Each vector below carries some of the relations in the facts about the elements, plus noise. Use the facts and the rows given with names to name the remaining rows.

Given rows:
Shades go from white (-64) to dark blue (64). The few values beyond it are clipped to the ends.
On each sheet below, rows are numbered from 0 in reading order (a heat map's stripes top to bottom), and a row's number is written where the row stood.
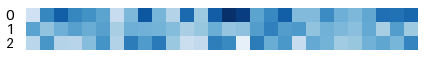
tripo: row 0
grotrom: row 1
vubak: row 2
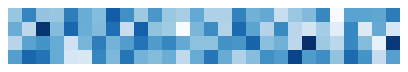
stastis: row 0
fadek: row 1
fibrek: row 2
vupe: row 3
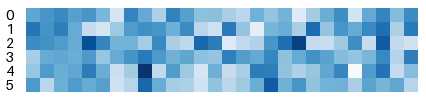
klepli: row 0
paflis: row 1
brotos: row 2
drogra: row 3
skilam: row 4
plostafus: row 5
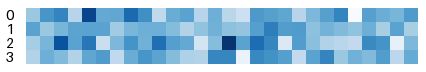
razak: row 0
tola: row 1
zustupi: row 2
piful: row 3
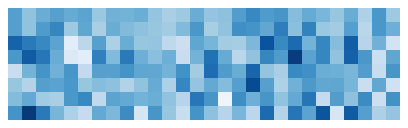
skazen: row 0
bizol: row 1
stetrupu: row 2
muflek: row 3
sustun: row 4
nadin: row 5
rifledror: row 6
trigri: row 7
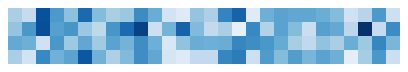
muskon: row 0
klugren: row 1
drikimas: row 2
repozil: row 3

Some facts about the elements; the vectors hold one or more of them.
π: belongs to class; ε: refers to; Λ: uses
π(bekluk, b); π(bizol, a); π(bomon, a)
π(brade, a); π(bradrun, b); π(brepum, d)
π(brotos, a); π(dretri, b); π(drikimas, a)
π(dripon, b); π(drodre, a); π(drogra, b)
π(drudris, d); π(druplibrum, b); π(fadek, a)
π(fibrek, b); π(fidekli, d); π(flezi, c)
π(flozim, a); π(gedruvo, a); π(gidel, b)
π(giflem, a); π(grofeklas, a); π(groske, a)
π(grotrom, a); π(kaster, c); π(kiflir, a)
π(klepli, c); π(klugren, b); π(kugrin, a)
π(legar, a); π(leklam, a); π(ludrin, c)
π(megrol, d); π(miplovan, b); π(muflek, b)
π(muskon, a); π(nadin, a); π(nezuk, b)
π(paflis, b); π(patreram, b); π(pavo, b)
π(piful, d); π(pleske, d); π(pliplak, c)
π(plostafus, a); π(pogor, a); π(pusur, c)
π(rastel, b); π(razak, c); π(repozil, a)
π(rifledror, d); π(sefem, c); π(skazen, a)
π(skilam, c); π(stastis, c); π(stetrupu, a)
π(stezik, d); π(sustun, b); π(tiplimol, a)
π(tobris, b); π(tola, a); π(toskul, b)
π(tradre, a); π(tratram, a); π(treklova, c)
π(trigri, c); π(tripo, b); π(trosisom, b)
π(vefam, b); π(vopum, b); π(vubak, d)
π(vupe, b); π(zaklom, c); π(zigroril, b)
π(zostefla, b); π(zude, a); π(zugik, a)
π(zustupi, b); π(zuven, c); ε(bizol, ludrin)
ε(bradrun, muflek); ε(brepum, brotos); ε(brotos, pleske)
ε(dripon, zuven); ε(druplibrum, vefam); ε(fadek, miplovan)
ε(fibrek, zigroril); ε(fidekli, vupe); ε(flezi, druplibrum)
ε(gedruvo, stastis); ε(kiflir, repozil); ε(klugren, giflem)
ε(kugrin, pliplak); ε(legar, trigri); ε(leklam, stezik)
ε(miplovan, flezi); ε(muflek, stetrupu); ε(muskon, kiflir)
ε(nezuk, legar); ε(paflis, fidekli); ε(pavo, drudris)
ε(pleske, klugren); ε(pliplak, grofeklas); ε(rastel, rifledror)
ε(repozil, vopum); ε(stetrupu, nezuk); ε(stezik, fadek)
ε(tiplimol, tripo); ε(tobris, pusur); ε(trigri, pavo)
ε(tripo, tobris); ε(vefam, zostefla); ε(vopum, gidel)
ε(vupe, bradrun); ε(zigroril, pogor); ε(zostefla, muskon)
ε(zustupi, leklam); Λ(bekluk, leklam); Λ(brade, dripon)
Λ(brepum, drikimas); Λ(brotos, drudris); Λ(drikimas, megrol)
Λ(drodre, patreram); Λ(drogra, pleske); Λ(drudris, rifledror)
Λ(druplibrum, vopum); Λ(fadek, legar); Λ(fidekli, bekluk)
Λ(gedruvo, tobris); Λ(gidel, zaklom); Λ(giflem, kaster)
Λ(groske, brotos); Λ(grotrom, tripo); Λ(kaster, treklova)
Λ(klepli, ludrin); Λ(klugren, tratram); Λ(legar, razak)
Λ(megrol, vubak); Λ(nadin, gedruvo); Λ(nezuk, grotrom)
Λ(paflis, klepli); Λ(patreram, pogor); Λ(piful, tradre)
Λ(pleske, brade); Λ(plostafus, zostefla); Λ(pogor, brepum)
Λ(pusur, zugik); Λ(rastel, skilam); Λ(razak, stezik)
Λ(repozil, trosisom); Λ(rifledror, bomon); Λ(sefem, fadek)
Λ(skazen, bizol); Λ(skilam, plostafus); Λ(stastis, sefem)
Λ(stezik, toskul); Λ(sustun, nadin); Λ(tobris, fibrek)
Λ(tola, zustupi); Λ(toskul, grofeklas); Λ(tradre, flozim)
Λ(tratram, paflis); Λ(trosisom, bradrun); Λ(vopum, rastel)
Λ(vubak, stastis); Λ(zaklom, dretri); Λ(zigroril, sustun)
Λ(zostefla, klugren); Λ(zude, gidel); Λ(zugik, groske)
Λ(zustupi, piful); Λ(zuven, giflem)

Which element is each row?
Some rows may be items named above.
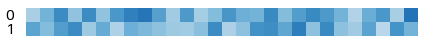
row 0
toskul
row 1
bizol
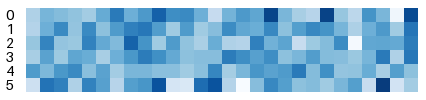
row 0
zigroril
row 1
toskul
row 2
stastis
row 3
patreram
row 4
bomon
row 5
pleske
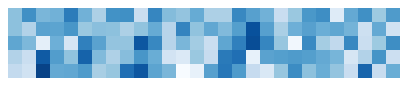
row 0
zuven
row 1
nadin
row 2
pogor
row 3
kiflir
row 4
zostefla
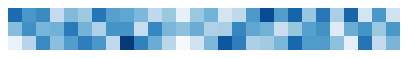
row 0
legar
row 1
zuven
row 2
vopum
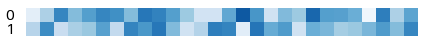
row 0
gidel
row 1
megrol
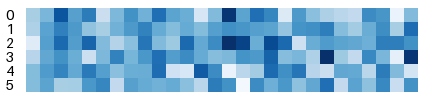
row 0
zustupi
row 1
dretri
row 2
tobris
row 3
fibrek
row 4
giflem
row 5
rifledror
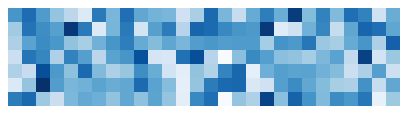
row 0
nezuk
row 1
pusur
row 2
dripon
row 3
pleske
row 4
muskon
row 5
vefam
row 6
drudris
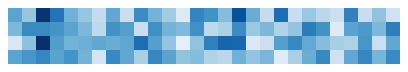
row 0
leklam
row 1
ludrin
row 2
vefam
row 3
klepli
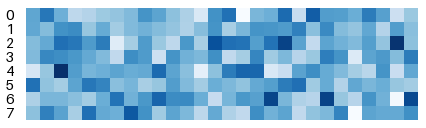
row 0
fidekli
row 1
flozim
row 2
tiplimol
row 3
ludrin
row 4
vefam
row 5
groske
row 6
zigroril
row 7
sefem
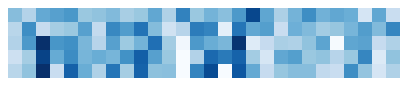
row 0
gedruvo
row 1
megrol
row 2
flezi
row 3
druplibrum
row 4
stezik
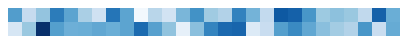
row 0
grofeklas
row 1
vefam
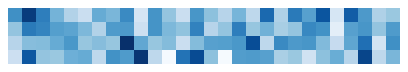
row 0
trigri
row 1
treklova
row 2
rastel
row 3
brepum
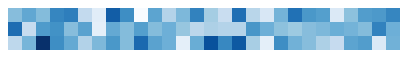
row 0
pliplak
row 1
tratram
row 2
miplovan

